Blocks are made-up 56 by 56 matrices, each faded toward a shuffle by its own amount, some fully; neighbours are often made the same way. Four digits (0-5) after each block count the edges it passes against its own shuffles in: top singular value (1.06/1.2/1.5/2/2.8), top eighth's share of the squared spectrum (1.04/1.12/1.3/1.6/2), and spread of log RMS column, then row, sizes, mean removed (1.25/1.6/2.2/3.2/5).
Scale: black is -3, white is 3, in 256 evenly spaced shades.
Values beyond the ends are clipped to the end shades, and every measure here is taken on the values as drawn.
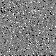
1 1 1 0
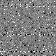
2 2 0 2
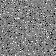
0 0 0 0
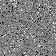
0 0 0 0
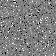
0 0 0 0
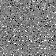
1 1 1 1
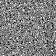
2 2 1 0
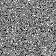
0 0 0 0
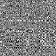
4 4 2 3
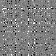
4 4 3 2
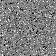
0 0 0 0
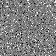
1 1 0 0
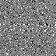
2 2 0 1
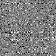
3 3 1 2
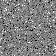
0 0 0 0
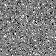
2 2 0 0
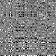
4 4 2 3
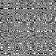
4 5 2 3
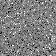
1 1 0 0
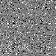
3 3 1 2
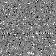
2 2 0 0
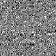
3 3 1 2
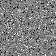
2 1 0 0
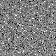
0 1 0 0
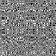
4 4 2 3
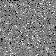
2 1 0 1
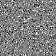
3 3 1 2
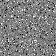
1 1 0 0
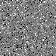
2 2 0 1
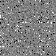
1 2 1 2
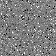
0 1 0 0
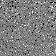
1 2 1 1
